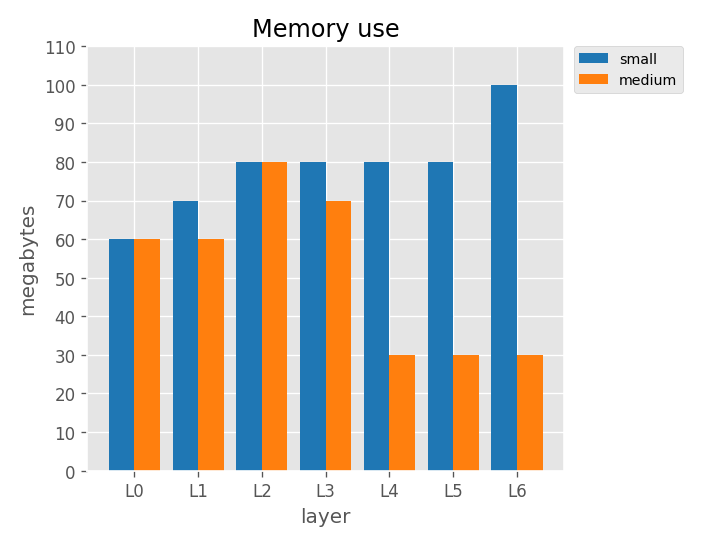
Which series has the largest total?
small
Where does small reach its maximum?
L6
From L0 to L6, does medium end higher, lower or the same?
lower
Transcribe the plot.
Title: Memory use
x-axis: layer, ticks L0 L1 L2 L3 L4 L5 L6
y-axis: megabytes, ticks 0 10 20 30 40 50 60 70 80 90 100 110
Legend: small, medium
Values:
small: 60 70 80 80 80 80 100
medium: 60 60 80 70 30 30 30
